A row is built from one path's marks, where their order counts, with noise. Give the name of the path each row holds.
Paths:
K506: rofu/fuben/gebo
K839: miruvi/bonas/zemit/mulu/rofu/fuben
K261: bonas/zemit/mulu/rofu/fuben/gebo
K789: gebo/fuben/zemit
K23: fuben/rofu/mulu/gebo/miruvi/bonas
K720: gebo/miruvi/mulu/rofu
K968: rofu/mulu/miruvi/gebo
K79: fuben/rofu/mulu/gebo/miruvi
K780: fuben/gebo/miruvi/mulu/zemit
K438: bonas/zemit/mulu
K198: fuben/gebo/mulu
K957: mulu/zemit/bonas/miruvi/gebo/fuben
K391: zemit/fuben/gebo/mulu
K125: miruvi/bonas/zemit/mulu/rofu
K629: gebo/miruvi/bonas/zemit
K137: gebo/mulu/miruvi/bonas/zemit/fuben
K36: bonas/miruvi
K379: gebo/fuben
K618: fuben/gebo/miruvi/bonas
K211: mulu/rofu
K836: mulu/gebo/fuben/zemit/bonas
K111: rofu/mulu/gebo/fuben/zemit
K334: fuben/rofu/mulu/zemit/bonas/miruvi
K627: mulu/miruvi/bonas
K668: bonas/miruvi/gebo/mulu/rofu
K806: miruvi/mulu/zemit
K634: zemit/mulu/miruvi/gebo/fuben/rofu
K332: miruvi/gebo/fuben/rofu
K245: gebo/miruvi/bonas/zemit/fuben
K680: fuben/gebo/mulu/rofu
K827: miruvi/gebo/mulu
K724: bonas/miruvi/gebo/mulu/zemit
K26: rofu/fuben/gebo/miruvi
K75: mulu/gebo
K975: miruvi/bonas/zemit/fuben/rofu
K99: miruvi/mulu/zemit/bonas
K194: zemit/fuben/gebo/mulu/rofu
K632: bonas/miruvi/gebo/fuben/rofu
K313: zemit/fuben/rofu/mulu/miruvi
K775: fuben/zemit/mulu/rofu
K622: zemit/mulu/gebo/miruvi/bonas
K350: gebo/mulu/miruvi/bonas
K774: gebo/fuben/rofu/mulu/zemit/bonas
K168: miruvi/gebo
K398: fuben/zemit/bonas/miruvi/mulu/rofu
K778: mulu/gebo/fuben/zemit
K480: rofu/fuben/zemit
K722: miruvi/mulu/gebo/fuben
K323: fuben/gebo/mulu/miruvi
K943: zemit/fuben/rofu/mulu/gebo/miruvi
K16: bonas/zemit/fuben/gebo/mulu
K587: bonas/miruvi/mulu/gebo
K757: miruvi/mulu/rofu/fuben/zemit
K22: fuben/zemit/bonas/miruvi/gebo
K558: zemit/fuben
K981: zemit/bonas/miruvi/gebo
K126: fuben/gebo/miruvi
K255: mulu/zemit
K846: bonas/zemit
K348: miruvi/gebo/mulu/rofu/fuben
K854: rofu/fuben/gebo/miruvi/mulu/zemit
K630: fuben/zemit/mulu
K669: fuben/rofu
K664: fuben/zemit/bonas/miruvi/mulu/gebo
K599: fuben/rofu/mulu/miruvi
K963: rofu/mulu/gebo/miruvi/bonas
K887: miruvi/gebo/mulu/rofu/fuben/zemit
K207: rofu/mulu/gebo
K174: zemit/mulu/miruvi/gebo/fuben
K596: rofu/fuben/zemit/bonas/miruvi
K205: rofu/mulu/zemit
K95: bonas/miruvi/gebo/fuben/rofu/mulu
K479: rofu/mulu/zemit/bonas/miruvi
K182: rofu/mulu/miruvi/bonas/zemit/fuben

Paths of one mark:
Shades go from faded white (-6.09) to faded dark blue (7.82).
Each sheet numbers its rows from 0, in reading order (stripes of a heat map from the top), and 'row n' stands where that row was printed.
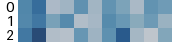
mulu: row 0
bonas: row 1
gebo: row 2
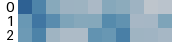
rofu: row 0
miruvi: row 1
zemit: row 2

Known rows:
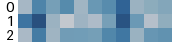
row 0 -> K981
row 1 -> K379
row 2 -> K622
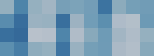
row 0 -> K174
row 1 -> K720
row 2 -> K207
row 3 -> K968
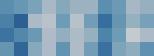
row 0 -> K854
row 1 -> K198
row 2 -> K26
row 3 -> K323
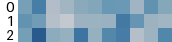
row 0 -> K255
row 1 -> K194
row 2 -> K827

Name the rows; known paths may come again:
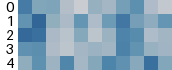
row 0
K480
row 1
K323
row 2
K680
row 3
K194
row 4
K438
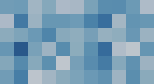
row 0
K261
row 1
K622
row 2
K479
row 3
K168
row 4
K846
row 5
K255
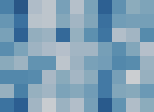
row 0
K198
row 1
K778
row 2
K827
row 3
K775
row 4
K398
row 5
K332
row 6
K174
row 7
K379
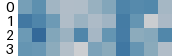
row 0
K630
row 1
K26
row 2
K722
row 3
K558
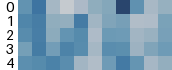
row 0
K789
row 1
K968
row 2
K963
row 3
K668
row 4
K632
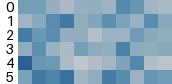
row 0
K943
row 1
K125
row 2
K599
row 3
K634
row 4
K669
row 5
K36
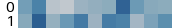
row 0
K391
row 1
K350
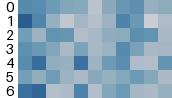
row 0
K23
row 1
K506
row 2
K334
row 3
K854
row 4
K720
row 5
K313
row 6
K207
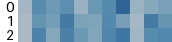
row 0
K981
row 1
K99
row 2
K724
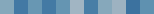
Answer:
K627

